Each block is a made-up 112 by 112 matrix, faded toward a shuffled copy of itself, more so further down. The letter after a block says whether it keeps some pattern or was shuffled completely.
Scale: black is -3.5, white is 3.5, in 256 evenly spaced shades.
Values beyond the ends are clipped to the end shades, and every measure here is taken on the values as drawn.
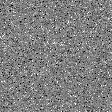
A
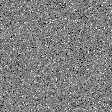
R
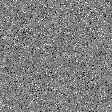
A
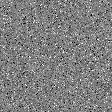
R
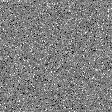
A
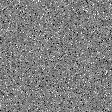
R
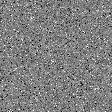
R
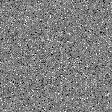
A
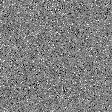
R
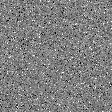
R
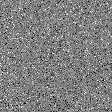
A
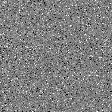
A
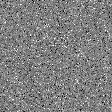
A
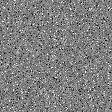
R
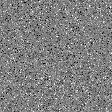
A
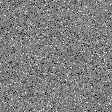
R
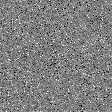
A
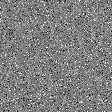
A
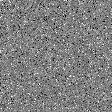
A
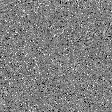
A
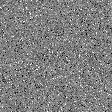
R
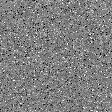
A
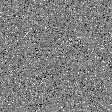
R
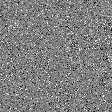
A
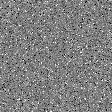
R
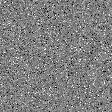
A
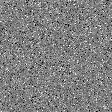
R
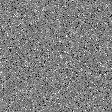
A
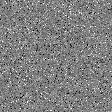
A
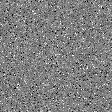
R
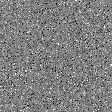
A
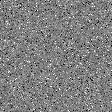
R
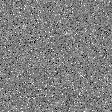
R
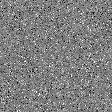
A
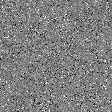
R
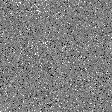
A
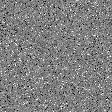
R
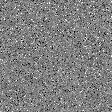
R
